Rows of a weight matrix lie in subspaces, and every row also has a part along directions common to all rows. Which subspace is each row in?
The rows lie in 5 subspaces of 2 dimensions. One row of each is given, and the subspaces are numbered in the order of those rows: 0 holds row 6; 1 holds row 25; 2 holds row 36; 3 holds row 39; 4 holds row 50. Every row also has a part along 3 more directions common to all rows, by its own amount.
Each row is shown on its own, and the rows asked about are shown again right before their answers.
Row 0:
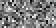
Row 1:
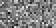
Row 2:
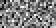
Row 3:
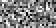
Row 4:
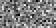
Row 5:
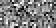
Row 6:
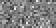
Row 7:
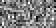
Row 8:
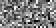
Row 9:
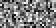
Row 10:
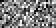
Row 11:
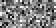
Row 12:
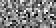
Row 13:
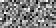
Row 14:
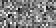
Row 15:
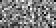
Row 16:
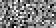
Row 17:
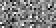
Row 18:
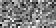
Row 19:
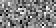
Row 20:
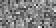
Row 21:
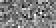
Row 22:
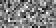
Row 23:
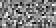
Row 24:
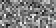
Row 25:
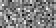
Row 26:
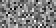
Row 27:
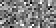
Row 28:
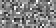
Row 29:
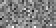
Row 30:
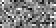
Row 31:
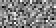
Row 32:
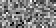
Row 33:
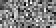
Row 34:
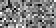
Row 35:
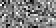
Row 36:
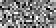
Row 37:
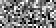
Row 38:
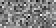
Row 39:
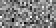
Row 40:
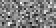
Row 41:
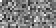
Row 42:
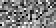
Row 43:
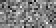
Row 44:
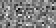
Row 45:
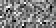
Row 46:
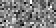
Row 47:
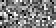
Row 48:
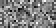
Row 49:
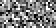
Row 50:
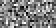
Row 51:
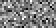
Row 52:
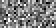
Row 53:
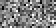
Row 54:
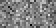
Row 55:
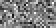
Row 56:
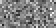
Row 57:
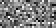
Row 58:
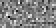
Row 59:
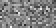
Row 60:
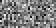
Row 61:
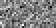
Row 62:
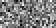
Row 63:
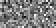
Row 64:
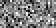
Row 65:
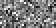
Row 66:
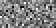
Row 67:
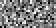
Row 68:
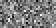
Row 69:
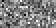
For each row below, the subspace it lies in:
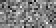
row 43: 0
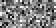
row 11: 1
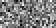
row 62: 1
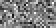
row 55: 3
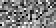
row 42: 2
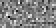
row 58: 4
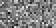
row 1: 4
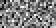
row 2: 3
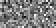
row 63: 2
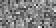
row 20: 4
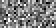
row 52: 0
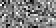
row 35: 1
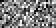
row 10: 2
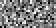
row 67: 1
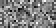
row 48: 4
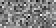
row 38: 0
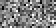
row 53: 3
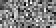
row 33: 3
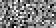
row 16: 4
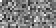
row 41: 2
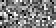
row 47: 1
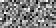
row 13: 2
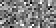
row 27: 3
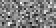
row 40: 2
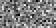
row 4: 3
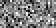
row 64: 1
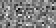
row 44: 4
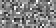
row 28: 0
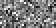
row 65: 3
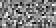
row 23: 4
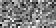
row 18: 2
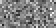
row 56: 0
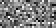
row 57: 4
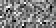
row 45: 3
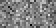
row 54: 0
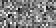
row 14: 4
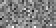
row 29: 1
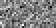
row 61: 3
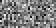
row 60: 2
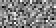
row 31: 1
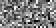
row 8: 0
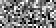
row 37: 0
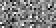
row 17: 3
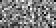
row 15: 2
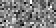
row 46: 3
